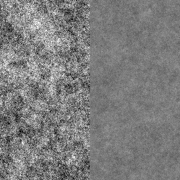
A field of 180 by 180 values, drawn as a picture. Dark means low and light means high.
There are no regular stripes. The field is mottled with small blotches. A vertical seam about 50% of the way across splits the table, and the right part is calmer. A few values lie far out on both sides of the bulk. Neither half mirrors the other.
